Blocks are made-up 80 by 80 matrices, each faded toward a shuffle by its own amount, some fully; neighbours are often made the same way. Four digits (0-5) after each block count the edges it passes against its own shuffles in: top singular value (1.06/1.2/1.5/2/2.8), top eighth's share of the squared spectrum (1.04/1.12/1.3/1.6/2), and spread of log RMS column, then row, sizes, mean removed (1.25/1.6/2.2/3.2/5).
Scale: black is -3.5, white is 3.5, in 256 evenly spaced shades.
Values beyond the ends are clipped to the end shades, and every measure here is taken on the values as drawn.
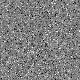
2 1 0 0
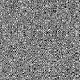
4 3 1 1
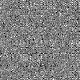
4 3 2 1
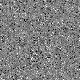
3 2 0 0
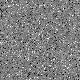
0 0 0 0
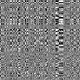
5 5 4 4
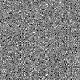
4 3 1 1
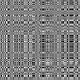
5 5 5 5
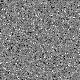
0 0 0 0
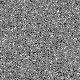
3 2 0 0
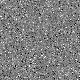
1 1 0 0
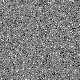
2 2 0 0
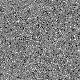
2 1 0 0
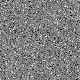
1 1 0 0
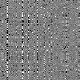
4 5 3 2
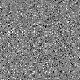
4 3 1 1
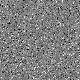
1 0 0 0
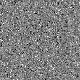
3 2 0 0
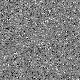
2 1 0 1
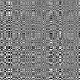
5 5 4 4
